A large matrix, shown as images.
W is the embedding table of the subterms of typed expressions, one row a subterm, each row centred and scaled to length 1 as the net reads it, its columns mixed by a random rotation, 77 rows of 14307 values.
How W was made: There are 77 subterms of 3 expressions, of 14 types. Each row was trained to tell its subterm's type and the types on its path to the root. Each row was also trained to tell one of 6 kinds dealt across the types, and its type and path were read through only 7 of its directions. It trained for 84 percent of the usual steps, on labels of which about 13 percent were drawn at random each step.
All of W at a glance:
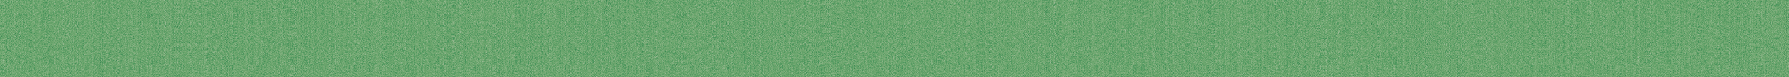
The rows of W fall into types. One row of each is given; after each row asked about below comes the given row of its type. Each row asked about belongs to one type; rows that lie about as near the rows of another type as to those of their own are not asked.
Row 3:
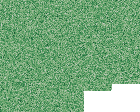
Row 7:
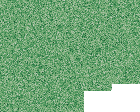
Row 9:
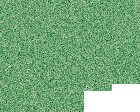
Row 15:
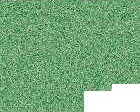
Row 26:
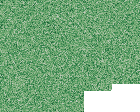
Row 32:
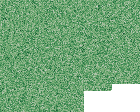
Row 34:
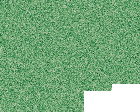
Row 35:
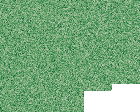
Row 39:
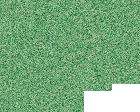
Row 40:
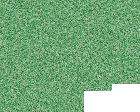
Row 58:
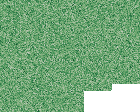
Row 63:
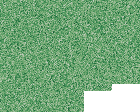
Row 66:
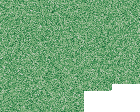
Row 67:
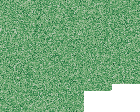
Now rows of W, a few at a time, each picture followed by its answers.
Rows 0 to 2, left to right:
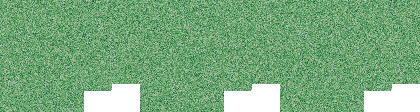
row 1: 32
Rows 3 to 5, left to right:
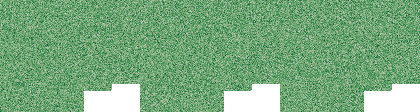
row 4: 63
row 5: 26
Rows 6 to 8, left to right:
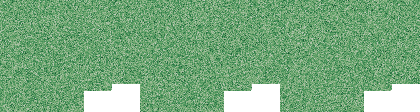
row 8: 35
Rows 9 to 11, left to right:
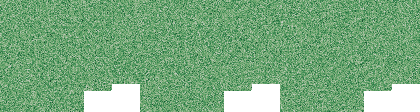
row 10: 7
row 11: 40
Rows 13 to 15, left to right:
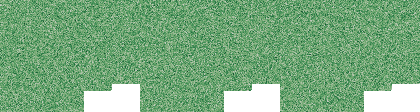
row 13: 3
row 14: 58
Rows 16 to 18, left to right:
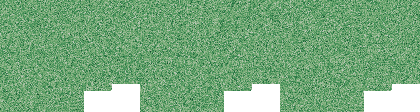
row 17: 7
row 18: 63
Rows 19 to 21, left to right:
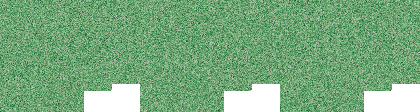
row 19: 7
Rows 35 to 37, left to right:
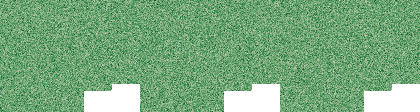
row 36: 40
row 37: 34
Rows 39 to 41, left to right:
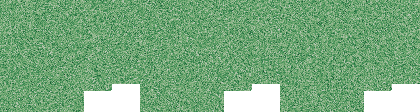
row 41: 40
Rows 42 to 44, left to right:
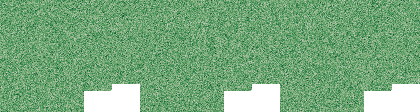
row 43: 32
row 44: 3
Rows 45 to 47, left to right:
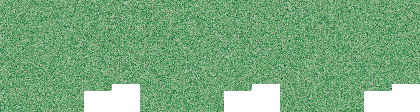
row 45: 32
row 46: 39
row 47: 66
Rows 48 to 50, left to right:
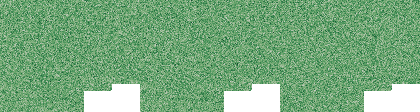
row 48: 58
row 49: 58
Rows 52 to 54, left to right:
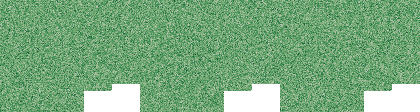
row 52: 32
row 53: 7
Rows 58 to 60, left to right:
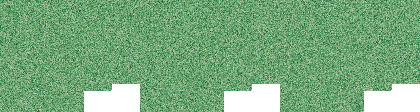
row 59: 40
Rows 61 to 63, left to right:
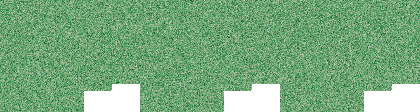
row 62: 3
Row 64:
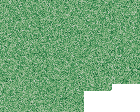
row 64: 58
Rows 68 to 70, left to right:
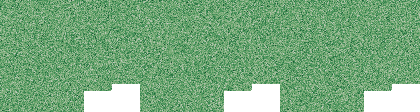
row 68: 67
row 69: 26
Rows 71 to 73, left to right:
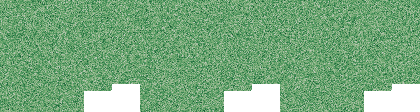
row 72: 35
